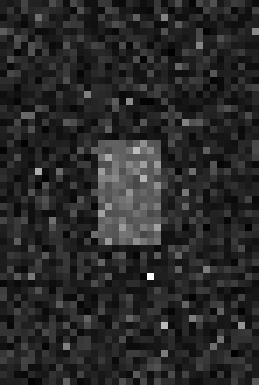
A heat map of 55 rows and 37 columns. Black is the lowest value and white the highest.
The ninth with the highest average is the centre. There are no regular stripes. Most values sit low, with a long tail of high ones. There is no overall slope. In the centre lies a patch that is higher than the rest.
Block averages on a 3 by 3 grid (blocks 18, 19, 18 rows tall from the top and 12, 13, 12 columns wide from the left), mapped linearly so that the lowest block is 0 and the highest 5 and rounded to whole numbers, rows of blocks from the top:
0 0 0 / 0 5 0 / 0 0 0
